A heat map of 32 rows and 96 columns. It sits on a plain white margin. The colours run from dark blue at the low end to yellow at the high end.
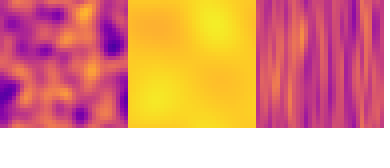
The table splits into one row of 3 panels. Panel 1,1: middling, blotchy, strong in contrast. Panel 1,2: very high, smooth, faint in contrast. Panel 1,3: middling, streaked downward.
